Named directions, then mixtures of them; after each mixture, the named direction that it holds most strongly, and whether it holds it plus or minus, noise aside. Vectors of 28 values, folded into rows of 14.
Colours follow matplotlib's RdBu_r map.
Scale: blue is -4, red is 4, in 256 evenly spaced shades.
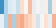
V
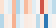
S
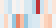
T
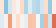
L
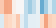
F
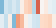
V, plus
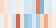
T, plus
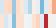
S, minus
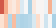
V, minus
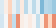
F, plus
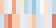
L, plus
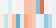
T, minus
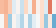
L, minus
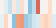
T, plus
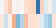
T, minus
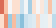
V, minus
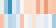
F, minus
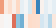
T, minus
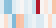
T, plus
